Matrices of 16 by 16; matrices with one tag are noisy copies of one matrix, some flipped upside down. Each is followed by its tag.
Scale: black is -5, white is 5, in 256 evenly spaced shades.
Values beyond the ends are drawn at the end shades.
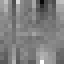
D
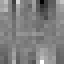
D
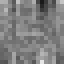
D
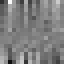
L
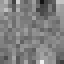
D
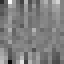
L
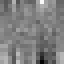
D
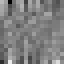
L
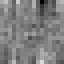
D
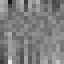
L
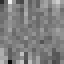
L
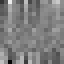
L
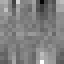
D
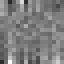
L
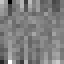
L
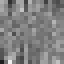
L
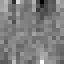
D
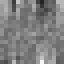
D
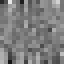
L
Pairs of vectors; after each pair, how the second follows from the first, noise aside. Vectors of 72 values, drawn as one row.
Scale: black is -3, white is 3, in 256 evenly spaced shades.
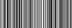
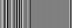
partly zeroed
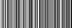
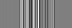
partly zeroed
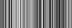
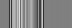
partly zeroed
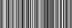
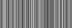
shrunk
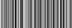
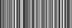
negated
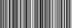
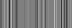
partly zeroed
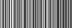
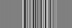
partly zeroed
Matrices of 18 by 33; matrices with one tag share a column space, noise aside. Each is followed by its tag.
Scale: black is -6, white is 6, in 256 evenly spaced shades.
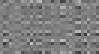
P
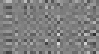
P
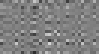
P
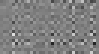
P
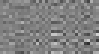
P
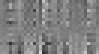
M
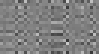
P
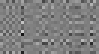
P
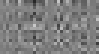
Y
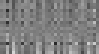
M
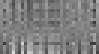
M
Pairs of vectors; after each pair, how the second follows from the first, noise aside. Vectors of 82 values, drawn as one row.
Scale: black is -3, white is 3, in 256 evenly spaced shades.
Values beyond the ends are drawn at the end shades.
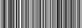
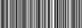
shuffled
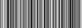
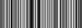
shuffled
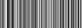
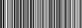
shuffled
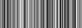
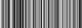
shuffled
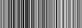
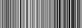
wrapped around
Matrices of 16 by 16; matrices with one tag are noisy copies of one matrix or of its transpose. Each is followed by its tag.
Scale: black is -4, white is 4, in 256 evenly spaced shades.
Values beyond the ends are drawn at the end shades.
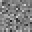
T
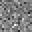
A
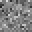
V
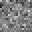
V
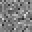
A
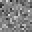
V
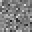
T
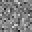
A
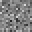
T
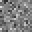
V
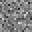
A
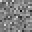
T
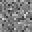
A
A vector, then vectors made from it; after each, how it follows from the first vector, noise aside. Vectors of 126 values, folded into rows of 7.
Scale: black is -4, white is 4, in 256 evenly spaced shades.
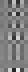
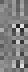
wrapped around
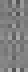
shrunk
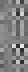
wrapped around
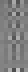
shrunk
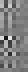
wrapped around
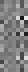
wrapped around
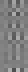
shrunk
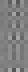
shrunk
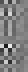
wrapped around
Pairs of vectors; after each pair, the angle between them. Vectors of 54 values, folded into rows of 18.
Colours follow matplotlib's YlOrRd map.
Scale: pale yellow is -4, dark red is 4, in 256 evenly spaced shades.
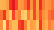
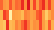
partly aligned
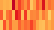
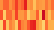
partly aligned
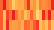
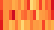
partly aligned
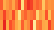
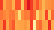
nearly parallel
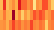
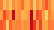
partly aligned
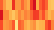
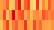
partly opposed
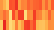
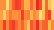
orthogonal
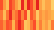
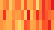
nearly opposite
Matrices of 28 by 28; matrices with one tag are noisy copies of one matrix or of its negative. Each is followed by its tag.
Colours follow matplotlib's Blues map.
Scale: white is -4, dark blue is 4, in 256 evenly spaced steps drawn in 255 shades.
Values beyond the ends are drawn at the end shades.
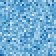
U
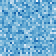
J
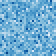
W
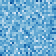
J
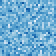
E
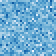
W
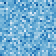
U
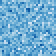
E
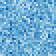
U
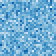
W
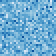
W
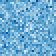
W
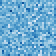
E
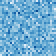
J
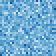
J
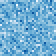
W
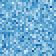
W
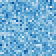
W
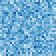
J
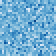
E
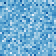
U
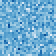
E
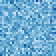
J
